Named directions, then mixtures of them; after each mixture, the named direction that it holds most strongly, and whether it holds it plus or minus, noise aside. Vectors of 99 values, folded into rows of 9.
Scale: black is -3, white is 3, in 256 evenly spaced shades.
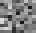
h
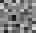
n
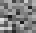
h, plus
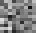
h, plus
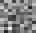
n, plus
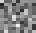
n, minus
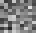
n, minus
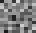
n, plus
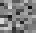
h, plus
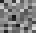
n, plus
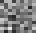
n, plus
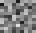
h, plus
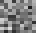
n, plus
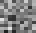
n, plus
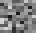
h, plus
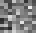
h, minus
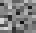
h, plus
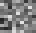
h, minus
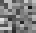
h, plus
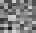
n, minus
